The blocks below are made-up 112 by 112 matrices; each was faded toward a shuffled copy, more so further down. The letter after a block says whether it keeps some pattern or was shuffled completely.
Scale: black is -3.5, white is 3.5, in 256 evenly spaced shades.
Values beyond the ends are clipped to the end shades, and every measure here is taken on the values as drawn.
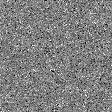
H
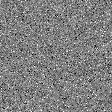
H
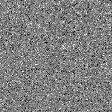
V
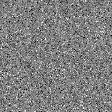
V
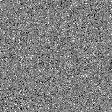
V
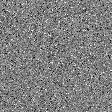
H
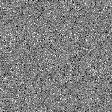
V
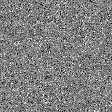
V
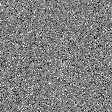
H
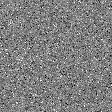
H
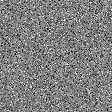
H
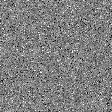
V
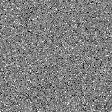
V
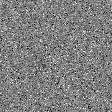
H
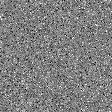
H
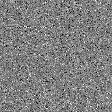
V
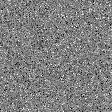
H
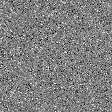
H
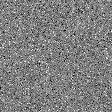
H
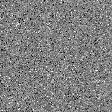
V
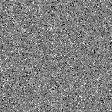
V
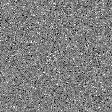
V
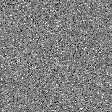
V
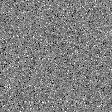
V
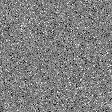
H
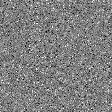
V
